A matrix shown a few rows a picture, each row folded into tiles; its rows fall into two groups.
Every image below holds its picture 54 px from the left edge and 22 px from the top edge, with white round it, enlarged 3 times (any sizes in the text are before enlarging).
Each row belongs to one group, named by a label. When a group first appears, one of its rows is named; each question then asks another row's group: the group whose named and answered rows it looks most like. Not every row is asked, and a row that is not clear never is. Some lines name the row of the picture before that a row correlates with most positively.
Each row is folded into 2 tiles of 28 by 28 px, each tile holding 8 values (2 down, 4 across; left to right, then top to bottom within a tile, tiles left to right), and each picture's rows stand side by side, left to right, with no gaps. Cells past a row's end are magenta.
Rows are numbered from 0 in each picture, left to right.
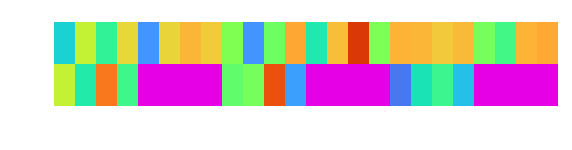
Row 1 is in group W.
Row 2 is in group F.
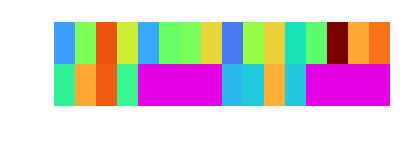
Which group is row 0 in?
W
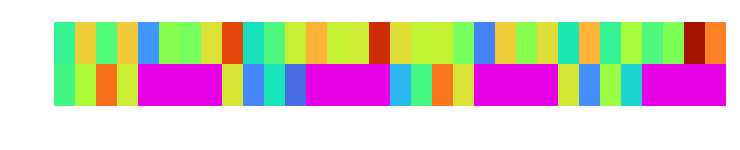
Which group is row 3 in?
F
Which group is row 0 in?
W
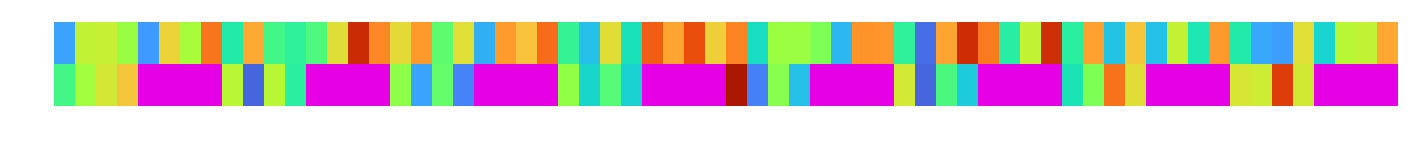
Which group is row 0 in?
W
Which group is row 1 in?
F
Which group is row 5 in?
F
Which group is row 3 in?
F
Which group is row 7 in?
W
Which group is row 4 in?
F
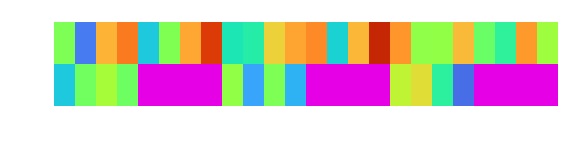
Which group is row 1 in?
F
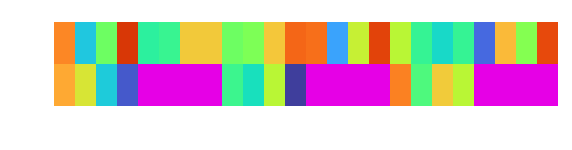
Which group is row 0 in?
F
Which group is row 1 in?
F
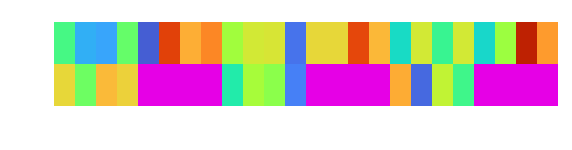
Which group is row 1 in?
F
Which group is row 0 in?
W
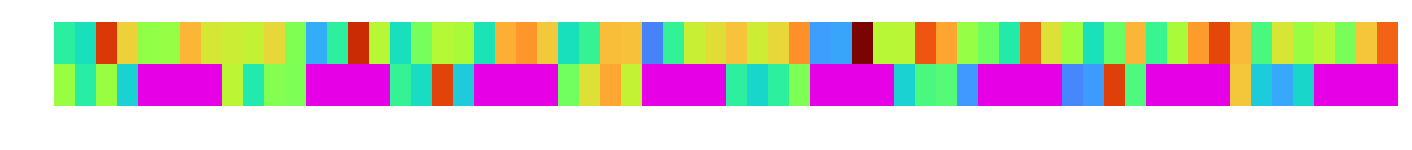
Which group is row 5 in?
F
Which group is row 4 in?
F
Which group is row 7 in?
F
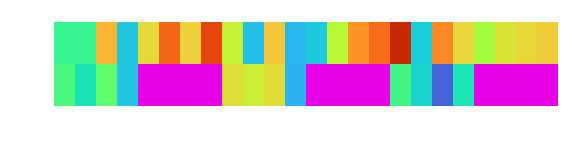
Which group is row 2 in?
F
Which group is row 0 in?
F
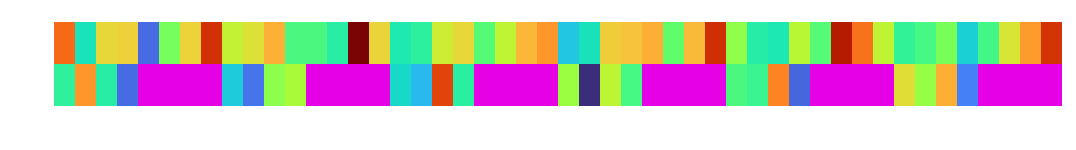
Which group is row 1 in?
F
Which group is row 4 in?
W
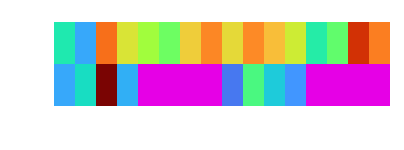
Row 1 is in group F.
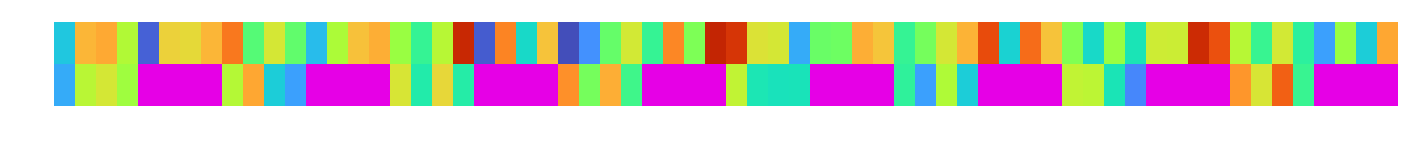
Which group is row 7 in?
W
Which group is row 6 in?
F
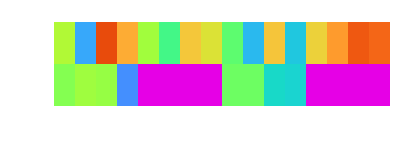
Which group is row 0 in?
F
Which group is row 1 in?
F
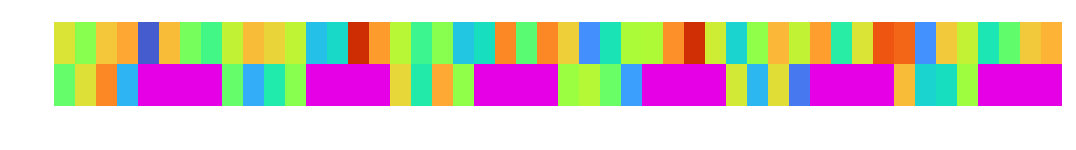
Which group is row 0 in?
W
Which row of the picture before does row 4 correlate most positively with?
0
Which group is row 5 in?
F
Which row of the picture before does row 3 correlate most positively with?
1
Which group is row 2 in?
W
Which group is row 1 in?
F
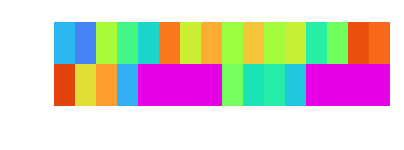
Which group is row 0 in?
W
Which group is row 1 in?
F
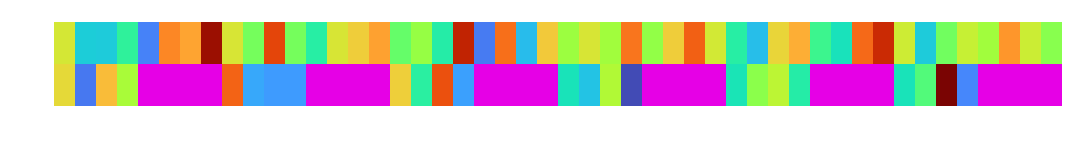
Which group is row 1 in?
F
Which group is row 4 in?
F
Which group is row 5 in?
W
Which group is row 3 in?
F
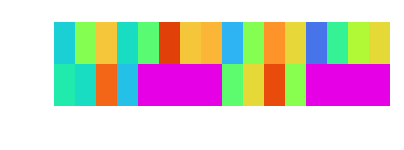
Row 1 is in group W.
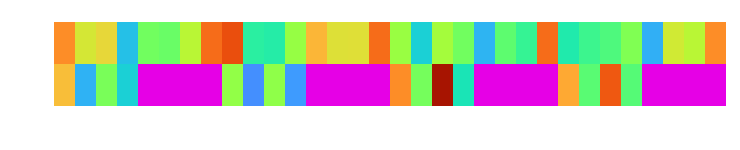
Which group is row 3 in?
W
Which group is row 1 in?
F
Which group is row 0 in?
F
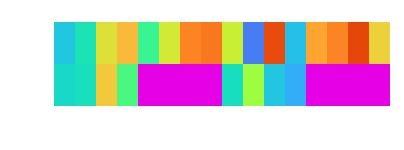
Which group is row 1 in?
F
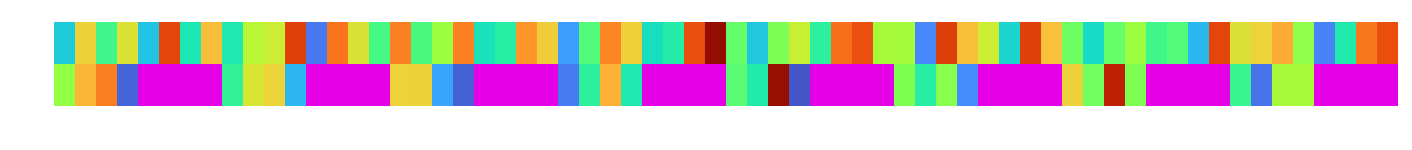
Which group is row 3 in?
F
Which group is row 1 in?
W
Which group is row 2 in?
F
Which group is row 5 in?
F
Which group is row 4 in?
W
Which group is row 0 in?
W
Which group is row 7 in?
F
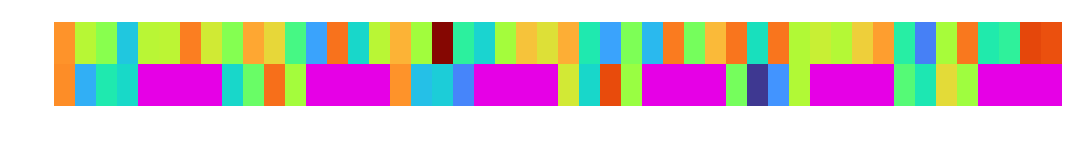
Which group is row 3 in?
W
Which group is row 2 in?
F
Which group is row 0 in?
F
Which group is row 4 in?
F
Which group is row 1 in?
W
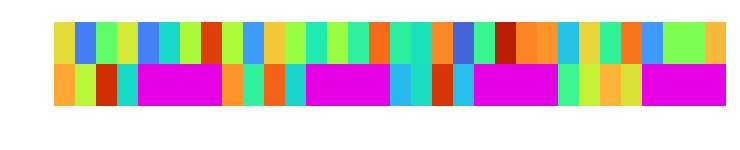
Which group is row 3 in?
W
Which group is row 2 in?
W
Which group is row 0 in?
W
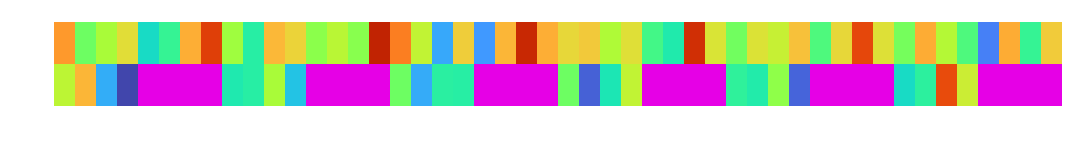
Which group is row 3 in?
F
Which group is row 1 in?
F
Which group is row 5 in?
W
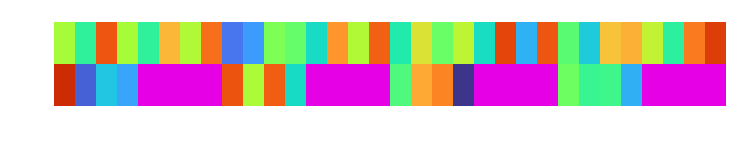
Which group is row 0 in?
F
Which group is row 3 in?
F
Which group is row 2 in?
W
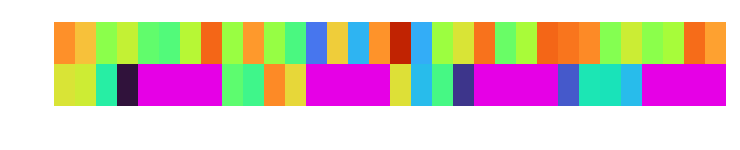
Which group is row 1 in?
W
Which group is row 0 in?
F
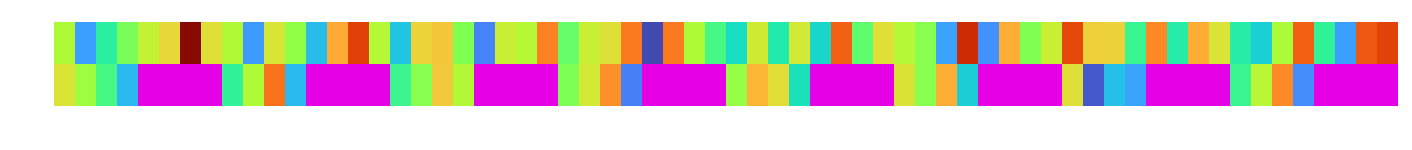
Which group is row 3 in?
W
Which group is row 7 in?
F
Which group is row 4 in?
W
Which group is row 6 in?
F
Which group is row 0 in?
F
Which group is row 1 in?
W
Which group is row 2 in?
W
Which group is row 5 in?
W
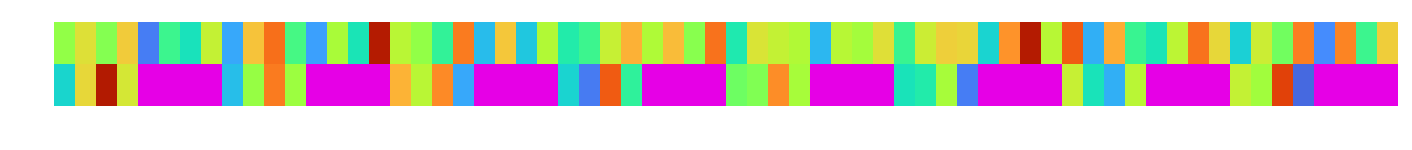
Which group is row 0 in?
W
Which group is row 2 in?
W
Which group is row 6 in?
F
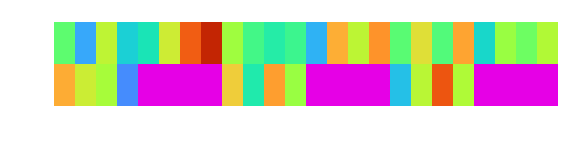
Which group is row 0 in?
F
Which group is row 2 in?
W
